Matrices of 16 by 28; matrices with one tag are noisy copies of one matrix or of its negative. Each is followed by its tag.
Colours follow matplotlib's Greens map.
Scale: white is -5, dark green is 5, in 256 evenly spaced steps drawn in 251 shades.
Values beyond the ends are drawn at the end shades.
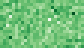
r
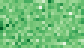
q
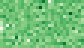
q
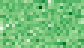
q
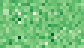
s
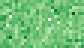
r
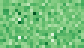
s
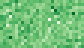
r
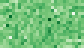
r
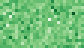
r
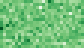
q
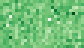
r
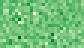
s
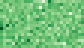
q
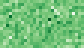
r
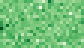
q
